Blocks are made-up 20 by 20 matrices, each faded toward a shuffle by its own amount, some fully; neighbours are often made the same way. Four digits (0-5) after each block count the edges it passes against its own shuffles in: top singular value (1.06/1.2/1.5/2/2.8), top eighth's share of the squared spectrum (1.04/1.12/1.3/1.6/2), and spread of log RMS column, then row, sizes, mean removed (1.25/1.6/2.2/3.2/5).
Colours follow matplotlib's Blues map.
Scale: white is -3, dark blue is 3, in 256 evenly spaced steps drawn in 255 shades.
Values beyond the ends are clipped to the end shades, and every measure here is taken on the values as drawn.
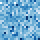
0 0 0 0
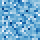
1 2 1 0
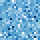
0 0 0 0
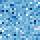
0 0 0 0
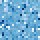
0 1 1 0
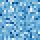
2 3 1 0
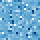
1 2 0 0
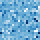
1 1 0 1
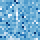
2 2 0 0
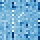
2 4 2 0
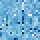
2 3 1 0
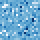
0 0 0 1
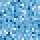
0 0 0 0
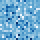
1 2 0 0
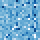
2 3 1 1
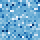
1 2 0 1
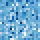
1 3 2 0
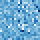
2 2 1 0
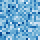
0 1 0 0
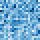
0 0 0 0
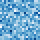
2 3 1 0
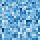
3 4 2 1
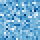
0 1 0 1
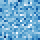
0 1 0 1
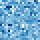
0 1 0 2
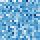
1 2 0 2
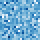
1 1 0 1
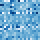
1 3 0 2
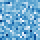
0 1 1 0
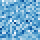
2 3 0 1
